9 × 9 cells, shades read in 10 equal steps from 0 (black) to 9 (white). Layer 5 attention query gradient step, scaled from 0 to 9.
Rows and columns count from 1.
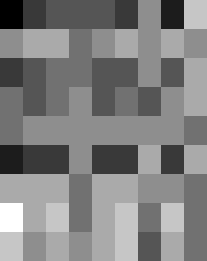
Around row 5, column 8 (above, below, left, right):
5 2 5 4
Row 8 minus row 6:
8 4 5 -1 4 5 -2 5 -2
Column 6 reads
2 6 3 4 5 2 6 7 7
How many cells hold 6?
18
